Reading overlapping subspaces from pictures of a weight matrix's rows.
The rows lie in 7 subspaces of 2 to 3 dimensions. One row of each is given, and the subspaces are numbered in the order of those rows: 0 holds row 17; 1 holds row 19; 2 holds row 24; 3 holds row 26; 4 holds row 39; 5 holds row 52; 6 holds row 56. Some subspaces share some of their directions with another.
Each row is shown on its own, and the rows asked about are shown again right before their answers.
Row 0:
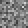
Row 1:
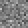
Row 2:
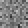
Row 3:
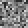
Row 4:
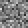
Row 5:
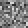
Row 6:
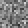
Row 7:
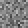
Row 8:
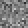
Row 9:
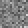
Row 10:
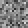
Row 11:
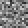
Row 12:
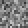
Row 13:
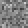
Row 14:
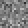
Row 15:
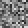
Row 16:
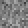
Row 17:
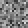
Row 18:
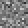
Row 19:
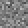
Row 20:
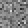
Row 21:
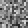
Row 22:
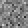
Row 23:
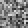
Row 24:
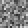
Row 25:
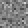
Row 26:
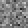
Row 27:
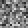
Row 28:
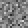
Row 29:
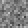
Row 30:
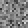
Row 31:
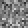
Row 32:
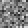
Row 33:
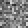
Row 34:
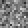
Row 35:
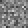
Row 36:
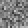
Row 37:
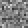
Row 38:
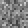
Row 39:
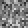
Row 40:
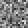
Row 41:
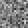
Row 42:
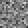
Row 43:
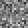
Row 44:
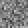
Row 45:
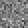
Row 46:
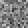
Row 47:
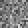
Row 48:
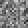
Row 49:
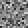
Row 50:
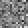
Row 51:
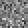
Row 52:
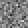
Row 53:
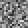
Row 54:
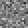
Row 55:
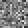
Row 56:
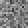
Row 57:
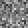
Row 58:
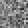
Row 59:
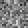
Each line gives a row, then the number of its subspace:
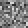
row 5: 1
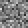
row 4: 0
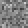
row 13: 0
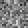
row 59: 4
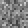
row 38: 4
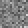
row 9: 2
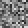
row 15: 2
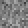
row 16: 4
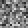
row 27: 3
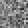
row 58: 5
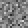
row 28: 5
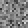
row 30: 0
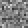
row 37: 0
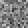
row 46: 6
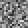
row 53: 5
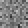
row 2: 1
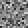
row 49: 1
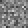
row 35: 6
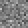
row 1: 0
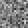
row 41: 5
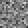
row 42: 6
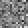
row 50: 2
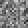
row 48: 0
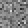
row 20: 4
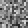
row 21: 6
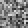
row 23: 5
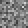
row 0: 6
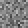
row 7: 1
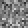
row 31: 4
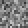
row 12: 2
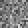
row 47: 1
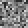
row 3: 0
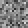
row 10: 0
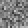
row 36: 3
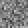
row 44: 3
